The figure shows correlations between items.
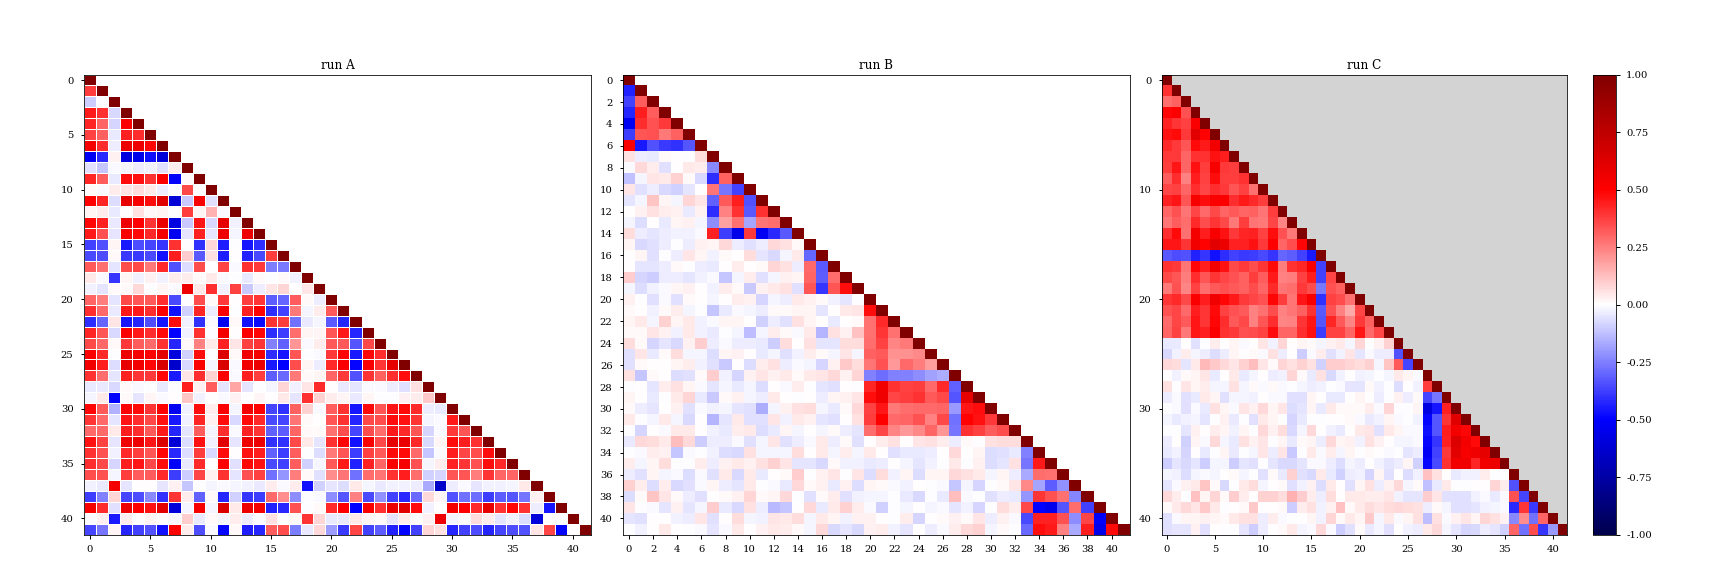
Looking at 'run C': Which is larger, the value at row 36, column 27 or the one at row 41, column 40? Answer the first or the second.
the first
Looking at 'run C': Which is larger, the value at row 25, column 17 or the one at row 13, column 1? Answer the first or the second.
the second
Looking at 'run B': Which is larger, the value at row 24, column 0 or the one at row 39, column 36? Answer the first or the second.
the first
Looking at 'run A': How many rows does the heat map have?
42
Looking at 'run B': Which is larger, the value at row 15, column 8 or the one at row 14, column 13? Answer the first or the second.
the first
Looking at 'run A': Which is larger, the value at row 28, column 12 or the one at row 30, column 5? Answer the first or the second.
the second
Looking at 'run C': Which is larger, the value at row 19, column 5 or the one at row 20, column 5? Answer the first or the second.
the second
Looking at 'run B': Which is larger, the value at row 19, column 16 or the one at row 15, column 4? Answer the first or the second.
the second
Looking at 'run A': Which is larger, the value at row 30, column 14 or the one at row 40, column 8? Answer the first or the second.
the first
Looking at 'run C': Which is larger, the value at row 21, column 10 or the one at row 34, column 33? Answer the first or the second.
the second
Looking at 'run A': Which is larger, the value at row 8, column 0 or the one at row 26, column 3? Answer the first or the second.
the second
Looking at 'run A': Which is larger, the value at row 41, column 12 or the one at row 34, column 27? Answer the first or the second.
the second
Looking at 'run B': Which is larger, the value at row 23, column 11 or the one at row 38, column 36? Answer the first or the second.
the second
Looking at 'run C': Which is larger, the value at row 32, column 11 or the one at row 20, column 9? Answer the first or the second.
the second
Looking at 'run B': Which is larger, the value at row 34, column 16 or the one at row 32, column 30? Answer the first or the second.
the second
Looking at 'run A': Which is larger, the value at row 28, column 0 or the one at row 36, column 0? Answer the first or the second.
the second
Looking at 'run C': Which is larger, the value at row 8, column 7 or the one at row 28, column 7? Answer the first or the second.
the first
